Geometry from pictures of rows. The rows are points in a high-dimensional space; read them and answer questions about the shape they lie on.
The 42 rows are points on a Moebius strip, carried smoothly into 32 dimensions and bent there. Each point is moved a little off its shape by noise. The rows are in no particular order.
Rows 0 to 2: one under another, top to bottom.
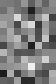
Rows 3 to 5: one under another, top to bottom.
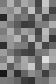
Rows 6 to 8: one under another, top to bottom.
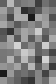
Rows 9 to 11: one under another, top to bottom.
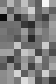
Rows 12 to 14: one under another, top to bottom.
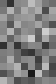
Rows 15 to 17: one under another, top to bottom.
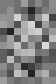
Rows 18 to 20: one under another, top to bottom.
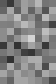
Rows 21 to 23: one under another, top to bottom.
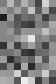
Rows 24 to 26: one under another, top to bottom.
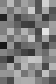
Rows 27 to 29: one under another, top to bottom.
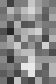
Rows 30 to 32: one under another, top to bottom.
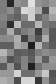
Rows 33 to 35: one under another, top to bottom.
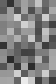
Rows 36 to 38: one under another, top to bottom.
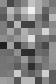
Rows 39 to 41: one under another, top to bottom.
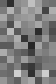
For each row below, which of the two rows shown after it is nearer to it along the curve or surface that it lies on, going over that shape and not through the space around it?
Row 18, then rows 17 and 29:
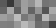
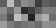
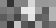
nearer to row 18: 29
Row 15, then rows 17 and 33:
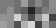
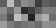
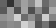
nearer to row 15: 17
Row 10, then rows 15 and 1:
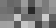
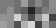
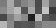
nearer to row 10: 15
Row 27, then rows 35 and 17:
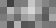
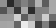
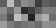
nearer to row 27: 35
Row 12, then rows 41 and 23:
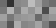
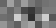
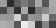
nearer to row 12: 23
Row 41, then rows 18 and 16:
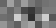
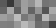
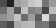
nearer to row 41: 18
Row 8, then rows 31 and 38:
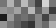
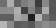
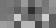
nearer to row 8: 31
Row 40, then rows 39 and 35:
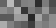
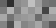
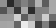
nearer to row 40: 35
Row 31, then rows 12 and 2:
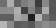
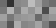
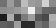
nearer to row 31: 2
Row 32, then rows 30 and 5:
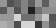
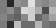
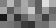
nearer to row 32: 30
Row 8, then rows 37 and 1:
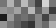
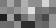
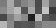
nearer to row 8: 1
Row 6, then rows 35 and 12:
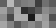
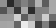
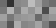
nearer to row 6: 35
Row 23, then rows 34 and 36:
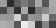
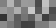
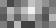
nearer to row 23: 36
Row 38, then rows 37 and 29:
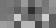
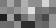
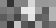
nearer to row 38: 29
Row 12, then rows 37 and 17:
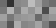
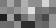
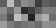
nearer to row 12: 37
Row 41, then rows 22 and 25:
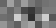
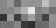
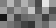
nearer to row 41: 25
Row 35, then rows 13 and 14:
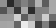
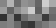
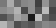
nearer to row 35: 14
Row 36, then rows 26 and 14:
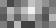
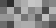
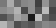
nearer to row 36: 26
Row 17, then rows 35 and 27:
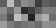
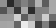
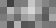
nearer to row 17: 35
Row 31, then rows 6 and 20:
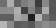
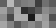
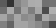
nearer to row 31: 6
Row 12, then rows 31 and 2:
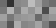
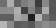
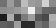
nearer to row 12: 2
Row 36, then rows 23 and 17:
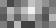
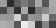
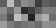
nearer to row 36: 23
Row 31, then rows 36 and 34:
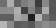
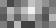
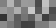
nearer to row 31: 34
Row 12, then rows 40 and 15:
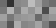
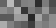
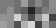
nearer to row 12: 15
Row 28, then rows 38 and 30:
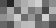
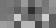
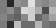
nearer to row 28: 30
